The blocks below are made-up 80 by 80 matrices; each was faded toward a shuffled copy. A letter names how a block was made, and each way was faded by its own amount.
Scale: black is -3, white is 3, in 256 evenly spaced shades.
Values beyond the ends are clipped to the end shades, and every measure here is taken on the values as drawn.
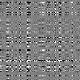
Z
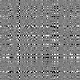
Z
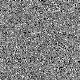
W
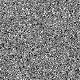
W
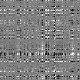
Z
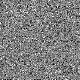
W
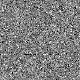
W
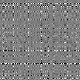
Z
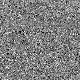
W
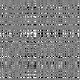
Z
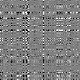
Z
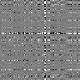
Z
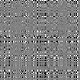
Z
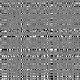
Z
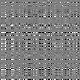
Z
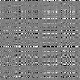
Z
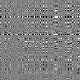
Z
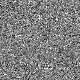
W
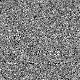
W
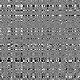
Z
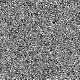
W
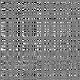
Z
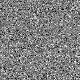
W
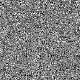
W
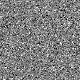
W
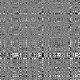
Z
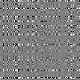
Z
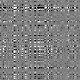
Z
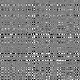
Z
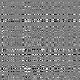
Z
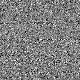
W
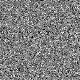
W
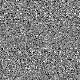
W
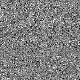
W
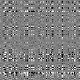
Z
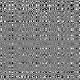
Z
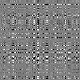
Z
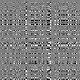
Z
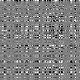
Z
